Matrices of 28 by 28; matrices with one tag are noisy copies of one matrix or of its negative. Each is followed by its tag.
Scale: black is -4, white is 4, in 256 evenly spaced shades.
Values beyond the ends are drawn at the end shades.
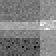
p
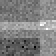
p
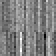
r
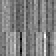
r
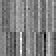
r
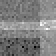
p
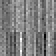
r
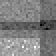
p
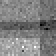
p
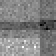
p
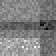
p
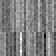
r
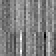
r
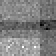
p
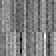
r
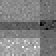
p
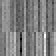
r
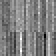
r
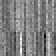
r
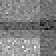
p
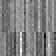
r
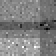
p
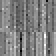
r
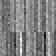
r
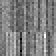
r
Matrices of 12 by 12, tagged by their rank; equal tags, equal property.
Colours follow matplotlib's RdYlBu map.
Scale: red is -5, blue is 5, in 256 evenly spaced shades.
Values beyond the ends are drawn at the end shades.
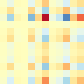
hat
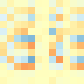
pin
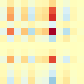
hat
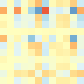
pin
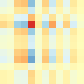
hat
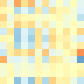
pin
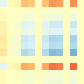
hat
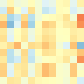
pin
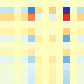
hat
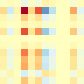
hat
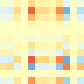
hat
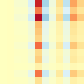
hat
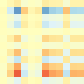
hat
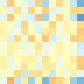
pin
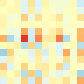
pin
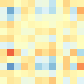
pin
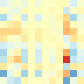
pin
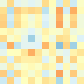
pin
